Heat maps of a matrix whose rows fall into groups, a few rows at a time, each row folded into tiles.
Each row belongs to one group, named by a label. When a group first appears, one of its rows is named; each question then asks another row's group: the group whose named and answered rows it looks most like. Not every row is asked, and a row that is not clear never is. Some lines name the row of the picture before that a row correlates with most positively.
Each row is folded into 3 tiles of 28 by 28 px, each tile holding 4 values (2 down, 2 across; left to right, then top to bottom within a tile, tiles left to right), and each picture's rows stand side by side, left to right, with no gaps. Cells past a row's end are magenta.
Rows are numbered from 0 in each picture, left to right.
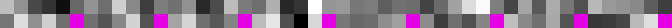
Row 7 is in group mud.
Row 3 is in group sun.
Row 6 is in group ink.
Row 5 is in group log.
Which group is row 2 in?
sun
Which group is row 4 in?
mud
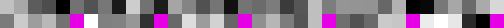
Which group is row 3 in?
sun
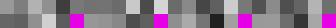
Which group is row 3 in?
sun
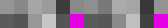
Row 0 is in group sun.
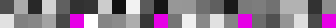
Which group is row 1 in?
ink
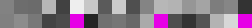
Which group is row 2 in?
mud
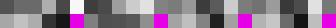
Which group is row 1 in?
log
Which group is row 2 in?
sun
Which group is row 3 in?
sun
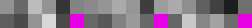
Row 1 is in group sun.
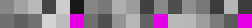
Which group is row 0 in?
mud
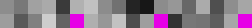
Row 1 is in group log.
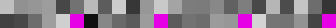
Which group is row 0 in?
mud
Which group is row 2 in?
mud
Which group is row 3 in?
ink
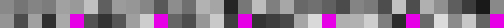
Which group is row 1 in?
mud
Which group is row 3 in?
mud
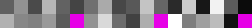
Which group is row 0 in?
ink
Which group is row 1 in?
sun
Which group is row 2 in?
ink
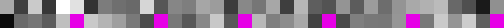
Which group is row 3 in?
ink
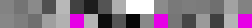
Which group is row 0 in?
mud
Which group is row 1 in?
log
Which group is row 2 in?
log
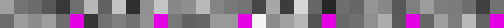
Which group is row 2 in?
mud
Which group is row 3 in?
ink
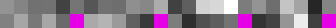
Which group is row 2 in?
log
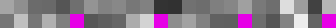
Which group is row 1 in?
mud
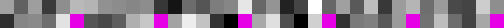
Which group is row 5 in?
sun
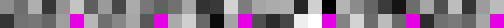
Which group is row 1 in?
ink
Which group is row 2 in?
sun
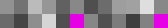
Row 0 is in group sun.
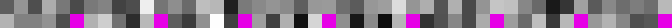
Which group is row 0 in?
ink
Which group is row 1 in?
sun
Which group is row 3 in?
log
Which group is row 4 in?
log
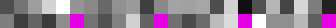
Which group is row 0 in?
log
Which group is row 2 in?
mud
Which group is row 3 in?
ink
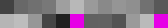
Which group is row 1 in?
mud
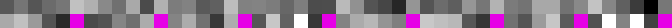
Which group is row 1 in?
mud
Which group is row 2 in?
sun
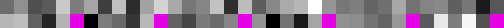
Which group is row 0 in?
sun
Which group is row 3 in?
log
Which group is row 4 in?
sun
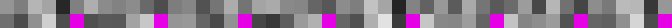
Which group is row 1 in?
mud
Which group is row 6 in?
ink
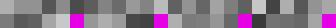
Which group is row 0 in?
mud
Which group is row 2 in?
ink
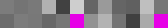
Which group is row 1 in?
sun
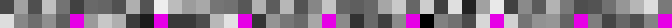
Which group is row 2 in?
mud
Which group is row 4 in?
log
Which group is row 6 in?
ink
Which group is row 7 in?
log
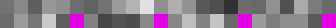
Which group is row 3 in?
ink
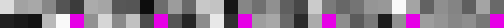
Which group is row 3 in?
sun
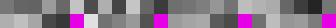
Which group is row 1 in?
ink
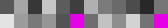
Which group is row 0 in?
ink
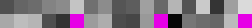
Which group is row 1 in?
sun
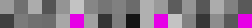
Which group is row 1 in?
log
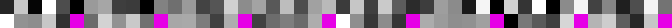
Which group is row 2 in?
sun
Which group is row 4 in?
ink
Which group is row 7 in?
sun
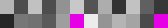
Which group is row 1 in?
ink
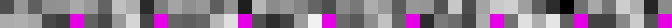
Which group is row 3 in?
mud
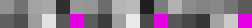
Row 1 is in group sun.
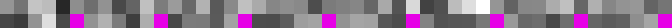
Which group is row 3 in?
mud
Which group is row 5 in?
log
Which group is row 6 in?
log
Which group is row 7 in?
mud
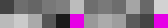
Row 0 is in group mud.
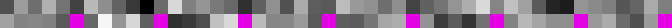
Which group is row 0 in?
ink
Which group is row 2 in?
mud
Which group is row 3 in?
ink
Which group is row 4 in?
mud
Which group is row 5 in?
log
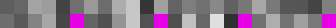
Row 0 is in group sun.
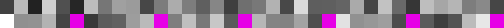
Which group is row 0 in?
ink
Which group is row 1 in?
mud
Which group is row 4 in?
ink
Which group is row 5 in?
mud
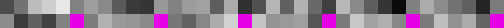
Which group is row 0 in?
log
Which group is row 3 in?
ink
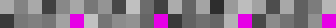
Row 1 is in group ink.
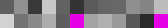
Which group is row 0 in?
ink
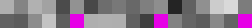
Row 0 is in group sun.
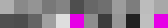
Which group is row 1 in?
log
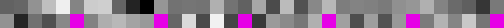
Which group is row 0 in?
log
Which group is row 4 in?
log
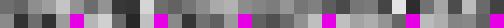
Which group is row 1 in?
sun
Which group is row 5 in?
ink
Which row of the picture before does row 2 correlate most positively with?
0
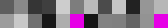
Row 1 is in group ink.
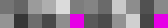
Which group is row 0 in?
log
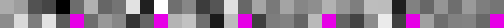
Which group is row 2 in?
sun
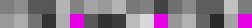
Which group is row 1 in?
mud
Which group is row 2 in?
sun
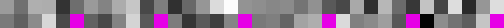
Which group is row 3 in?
mud
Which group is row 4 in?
ink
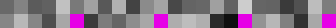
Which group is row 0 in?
sun
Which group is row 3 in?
sun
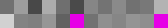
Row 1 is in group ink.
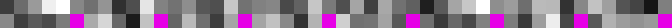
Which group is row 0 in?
log
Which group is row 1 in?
sun
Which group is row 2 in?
sun
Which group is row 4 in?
ink
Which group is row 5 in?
log
